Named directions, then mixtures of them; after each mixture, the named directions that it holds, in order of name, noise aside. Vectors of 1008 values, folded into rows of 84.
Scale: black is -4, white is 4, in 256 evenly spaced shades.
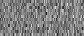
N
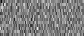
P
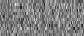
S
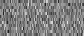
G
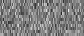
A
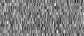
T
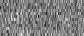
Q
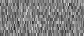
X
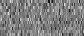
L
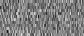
Q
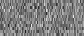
A, N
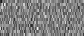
P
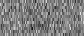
A, T, X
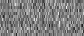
S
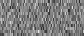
A, L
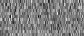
L, Q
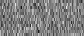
A, N, S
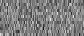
N, P, X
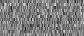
P, T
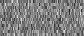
G, L, T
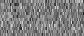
S, T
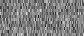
G, Q, S
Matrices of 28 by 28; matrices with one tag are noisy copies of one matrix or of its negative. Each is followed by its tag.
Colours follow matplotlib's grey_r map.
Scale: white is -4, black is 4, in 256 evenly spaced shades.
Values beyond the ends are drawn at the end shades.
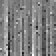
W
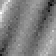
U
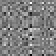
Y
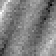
U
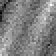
U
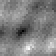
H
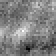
H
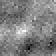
H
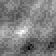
H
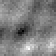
H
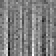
W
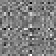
Y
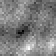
H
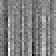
W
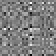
Y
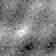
H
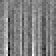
W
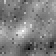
H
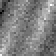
U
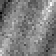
U
